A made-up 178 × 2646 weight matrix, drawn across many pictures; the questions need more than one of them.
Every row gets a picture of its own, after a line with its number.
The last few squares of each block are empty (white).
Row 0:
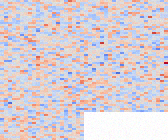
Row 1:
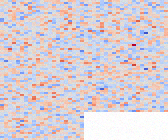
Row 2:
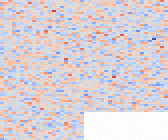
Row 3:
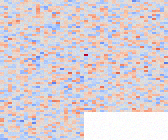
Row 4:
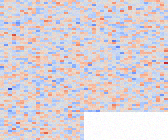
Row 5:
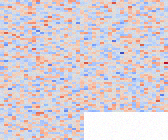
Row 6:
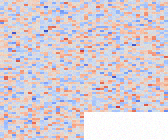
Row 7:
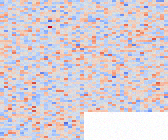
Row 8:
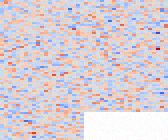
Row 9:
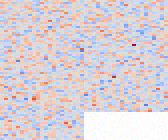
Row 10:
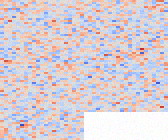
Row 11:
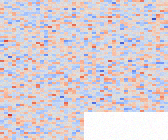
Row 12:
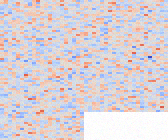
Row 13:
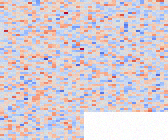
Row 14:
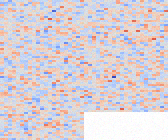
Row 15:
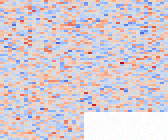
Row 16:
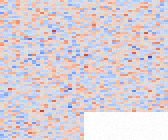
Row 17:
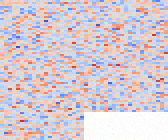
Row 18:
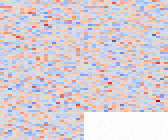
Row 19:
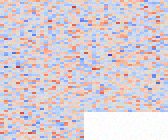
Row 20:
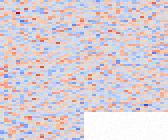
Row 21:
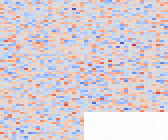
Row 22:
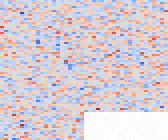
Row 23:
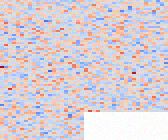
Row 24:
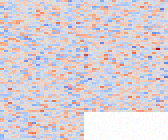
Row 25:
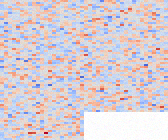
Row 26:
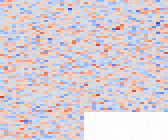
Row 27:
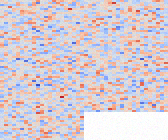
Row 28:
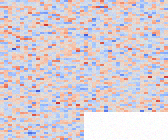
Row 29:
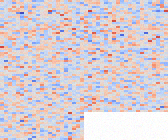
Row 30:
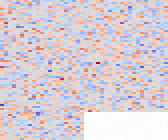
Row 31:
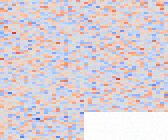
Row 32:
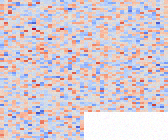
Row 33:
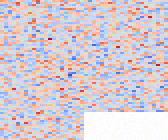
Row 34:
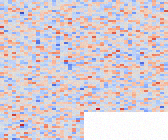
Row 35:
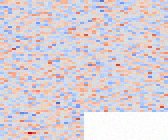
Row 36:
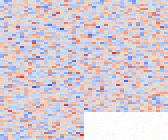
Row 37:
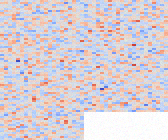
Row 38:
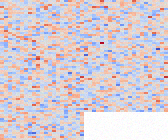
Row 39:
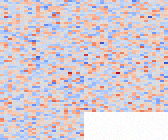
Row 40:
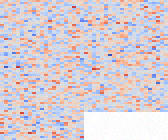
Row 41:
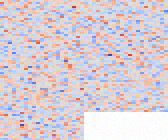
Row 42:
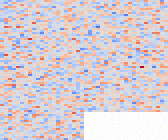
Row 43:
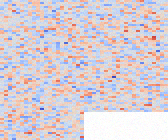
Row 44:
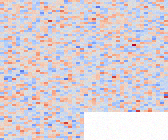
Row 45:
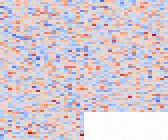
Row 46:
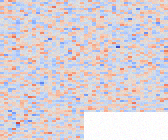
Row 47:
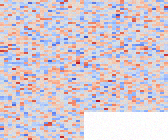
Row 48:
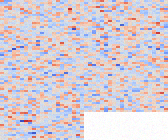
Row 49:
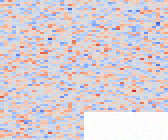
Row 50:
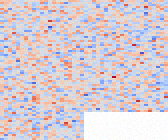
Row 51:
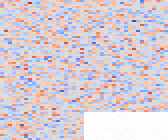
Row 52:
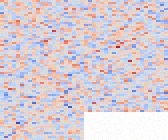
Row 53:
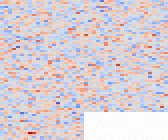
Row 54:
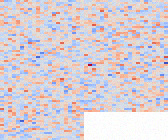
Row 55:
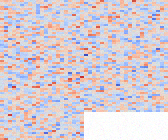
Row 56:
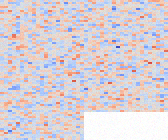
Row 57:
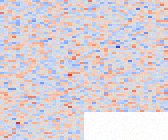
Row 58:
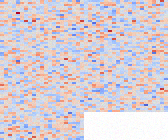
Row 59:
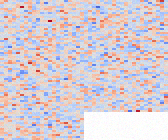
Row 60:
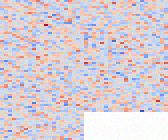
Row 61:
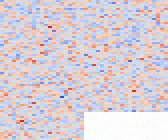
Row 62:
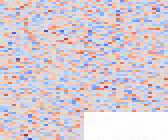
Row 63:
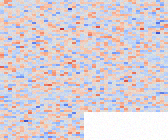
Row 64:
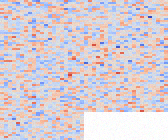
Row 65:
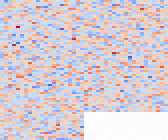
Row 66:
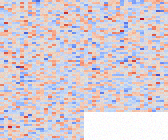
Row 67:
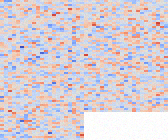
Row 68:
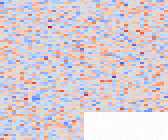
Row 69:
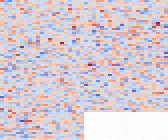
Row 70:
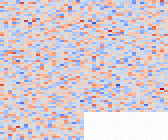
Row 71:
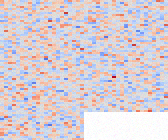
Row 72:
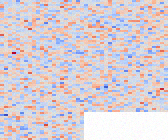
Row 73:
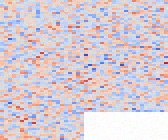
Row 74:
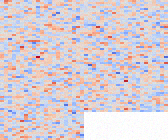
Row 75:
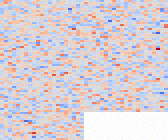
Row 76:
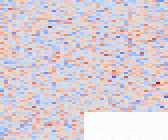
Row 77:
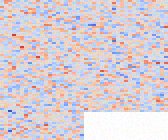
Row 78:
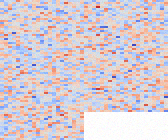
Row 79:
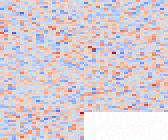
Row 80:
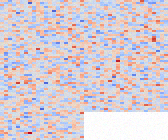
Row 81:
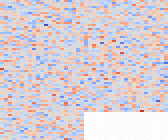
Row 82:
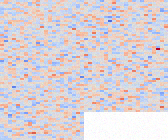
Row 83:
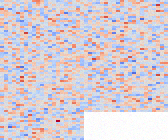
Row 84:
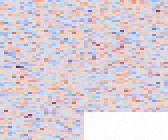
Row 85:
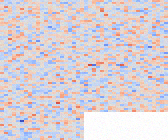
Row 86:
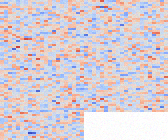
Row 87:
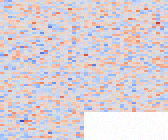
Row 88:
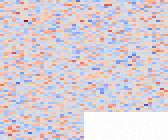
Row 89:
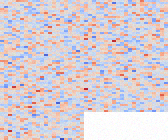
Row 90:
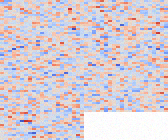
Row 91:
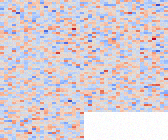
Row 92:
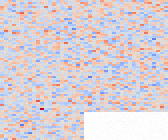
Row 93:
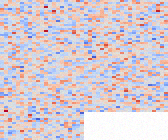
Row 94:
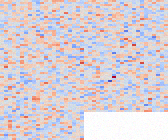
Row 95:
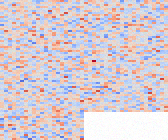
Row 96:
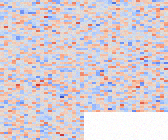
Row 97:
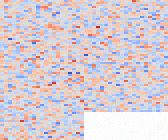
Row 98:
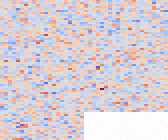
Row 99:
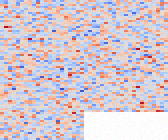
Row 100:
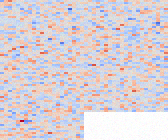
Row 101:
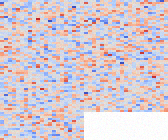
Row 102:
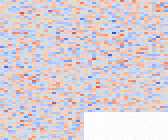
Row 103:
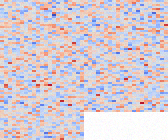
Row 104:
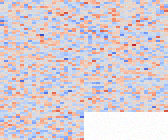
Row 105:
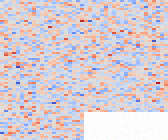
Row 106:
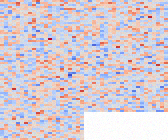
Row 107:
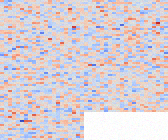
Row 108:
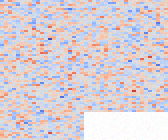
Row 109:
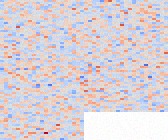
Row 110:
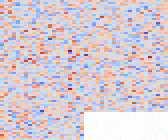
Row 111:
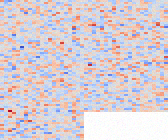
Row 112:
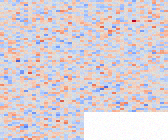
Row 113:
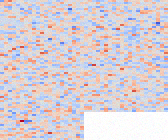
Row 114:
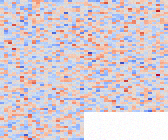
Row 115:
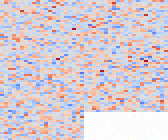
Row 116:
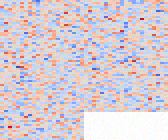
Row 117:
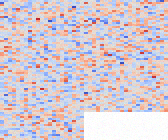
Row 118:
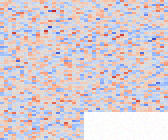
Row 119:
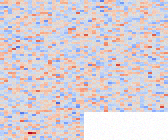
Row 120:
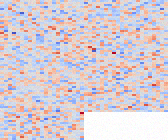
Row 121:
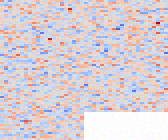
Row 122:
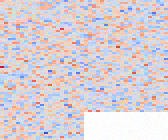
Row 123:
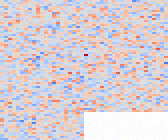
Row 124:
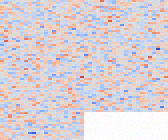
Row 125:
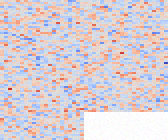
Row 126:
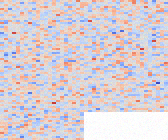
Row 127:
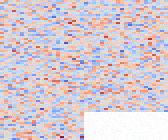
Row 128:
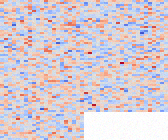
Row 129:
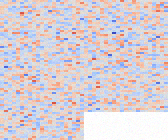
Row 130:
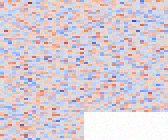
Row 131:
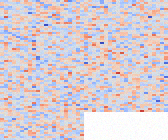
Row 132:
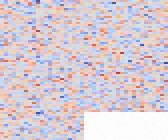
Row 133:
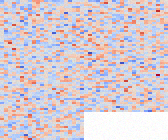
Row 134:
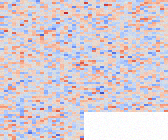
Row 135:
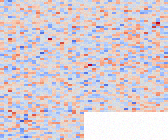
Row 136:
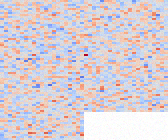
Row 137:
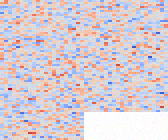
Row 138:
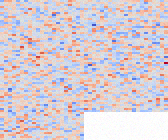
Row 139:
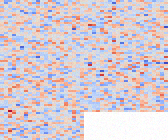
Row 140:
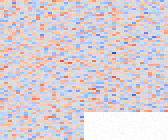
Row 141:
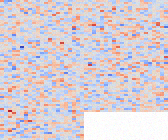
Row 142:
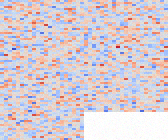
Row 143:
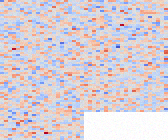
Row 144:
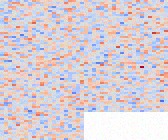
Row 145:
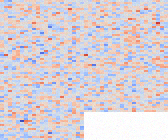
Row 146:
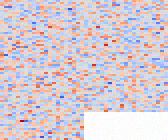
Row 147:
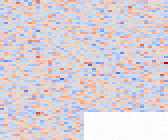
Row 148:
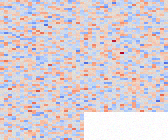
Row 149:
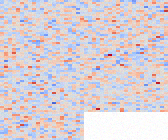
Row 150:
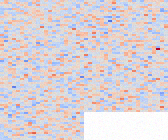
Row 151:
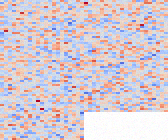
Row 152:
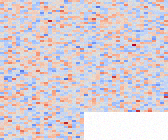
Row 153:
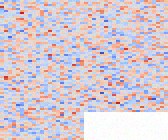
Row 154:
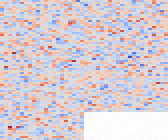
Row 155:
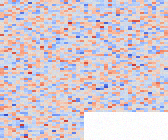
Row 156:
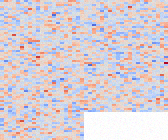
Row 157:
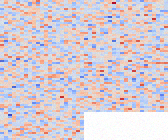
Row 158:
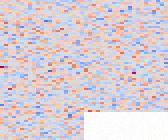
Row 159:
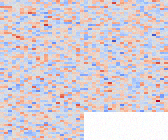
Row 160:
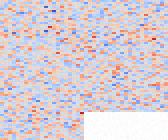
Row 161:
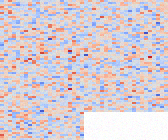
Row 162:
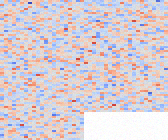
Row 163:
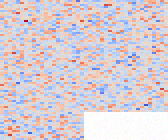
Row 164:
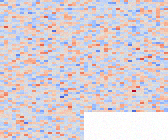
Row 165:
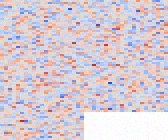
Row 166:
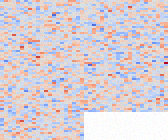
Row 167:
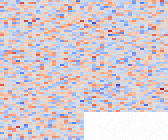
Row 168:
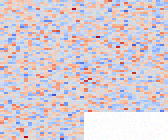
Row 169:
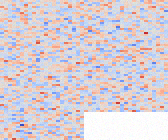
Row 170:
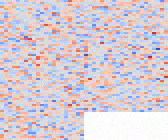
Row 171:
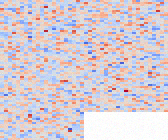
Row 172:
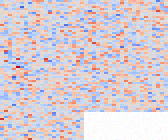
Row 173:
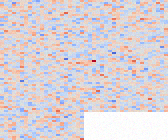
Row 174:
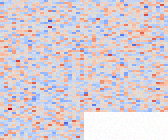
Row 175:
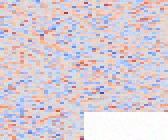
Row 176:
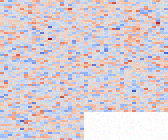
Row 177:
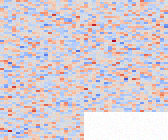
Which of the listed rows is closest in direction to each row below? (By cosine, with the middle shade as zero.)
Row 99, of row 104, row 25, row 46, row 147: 46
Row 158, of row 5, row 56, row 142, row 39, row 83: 39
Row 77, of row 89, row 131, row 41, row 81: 41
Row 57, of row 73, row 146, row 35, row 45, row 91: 146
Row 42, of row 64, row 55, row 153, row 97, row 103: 103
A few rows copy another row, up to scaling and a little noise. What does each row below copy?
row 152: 44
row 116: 66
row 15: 128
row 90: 48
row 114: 133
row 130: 51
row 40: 19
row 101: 117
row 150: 82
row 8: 75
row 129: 102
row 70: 167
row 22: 34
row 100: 113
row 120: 79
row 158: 23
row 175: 134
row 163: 88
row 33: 106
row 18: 159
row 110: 161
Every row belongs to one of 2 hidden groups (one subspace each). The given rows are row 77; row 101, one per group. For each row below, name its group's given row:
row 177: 77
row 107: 77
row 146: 77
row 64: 77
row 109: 77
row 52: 77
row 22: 101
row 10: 101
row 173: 101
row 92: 101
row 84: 101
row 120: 101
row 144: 77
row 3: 77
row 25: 77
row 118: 101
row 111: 77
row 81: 77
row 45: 77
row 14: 101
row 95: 101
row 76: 101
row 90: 77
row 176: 77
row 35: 77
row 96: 77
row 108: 77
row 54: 77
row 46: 77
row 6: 101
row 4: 77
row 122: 77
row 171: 101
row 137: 77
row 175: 101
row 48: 77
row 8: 77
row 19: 101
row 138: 77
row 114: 101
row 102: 101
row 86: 77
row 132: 77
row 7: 101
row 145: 77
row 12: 77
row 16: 77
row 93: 101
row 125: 77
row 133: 101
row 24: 77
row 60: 77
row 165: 77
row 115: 77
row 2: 101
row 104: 101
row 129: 101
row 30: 77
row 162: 101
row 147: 77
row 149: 101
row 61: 77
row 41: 101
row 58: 101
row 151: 101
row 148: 77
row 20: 101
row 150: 77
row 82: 77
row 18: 77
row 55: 77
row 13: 101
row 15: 101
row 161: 77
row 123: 77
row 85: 77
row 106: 77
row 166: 77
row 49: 77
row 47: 101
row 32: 77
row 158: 77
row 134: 101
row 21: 77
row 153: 101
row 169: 101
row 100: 77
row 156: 77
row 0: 77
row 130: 101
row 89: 77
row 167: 101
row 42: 77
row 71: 101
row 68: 101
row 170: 77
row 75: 77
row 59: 101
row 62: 101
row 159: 77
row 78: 101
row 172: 101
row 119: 77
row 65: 77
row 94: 101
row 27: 77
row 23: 77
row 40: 101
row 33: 77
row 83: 101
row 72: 101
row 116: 101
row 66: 101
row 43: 101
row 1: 101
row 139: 77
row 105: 101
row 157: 77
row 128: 101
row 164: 77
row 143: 77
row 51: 101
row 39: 77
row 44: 101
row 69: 77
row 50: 101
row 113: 77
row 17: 77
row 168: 77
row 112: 101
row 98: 101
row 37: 101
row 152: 101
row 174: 101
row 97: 77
